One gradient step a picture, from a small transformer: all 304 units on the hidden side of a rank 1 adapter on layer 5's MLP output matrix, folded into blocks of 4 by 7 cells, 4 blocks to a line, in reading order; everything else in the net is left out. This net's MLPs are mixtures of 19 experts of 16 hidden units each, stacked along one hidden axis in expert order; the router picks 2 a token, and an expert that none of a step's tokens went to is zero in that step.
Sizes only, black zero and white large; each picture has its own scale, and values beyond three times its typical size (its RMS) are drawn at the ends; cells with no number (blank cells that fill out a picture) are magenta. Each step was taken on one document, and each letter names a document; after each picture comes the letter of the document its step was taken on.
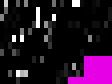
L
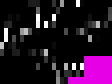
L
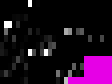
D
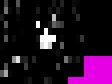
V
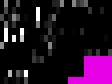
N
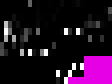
D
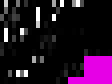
N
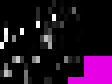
V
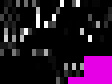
L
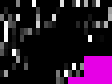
L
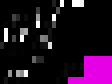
N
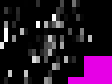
V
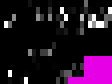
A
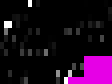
D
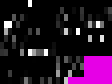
D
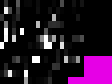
V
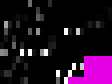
D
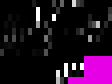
L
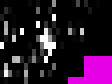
V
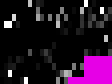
A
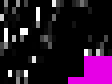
N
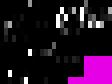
A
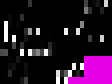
D
